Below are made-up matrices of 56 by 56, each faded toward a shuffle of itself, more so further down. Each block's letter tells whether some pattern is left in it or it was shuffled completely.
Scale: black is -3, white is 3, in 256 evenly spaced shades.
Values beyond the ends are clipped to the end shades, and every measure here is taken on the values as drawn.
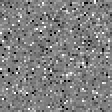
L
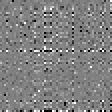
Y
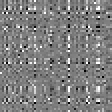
Y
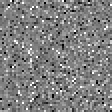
L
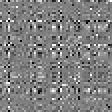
Y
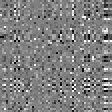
Y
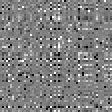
Y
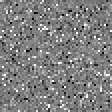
L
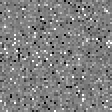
L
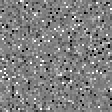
L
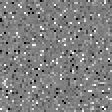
L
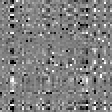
Y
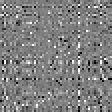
Y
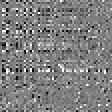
Y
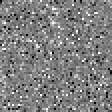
L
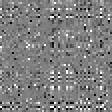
Y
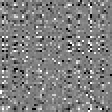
Y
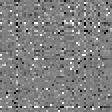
Y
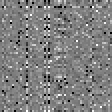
Y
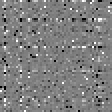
Y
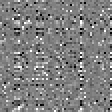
Y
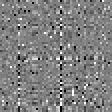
Y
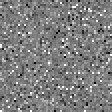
L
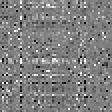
Y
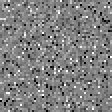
L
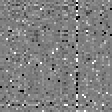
Y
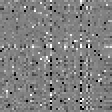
Y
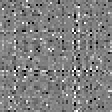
Y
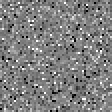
L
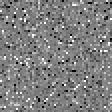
L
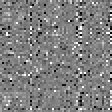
Y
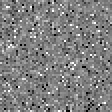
L
